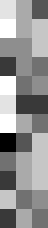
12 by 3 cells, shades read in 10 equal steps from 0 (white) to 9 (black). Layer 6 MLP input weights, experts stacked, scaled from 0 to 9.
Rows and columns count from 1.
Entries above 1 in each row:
2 2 3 3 2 2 2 3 3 3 3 3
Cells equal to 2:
6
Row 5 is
0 5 4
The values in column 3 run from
2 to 7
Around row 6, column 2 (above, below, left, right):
5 3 1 7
